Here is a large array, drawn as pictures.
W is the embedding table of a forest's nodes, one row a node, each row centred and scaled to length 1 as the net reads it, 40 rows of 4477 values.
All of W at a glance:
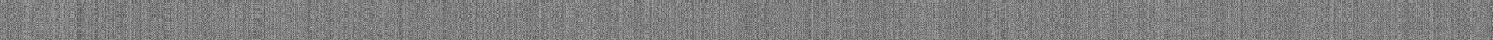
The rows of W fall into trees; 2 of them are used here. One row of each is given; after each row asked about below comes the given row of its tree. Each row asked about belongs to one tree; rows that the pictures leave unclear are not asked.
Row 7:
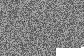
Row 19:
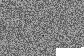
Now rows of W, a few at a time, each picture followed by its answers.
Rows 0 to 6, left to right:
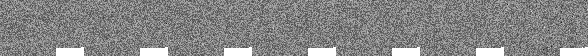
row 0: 19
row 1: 19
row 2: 19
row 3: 7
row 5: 7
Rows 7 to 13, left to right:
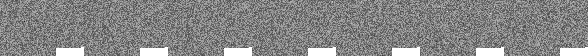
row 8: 19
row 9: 19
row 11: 7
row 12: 7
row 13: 19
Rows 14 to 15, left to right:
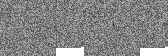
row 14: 7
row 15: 7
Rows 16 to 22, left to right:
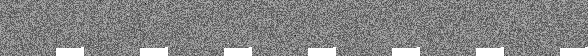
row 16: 7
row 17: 7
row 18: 19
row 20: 19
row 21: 19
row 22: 7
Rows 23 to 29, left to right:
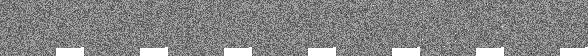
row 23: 19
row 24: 7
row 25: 19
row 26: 7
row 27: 7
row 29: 7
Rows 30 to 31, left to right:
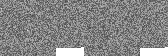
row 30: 19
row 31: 19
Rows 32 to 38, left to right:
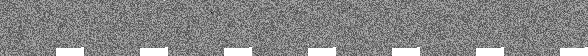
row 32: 19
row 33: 7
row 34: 19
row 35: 19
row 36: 19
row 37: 19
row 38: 19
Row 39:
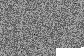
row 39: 7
